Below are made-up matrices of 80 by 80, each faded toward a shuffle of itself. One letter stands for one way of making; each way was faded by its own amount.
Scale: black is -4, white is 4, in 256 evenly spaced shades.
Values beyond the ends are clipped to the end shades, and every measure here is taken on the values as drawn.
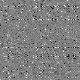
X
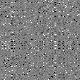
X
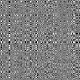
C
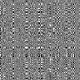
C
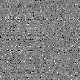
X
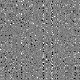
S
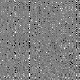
S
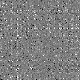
X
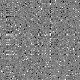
X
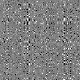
S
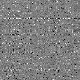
X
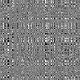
C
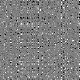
S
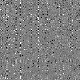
S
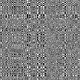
C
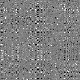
S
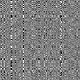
C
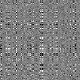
C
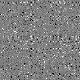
X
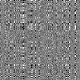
C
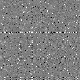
X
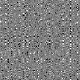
S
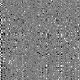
S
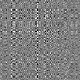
C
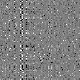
S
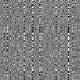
C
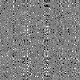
S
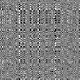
C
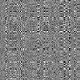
C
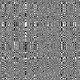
C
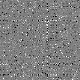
X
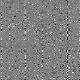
S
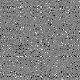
X
